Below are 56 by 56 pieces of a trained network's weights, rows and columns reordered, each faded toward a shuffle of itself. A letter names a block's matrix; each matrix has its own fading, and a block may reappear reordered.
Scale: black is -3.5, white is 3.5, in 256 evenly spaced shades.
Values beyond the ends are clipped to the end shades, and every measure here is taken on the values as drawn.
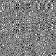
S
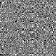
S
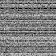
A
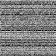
A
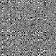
S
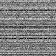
A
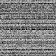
A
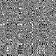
S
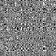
S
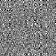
S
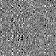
S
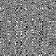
S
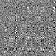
S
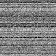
A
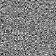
S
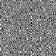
S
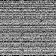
A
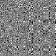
S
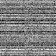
A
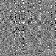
S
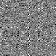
S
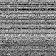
A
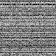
A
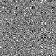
S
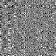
S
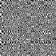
S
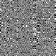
S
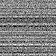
A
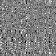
S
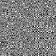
S
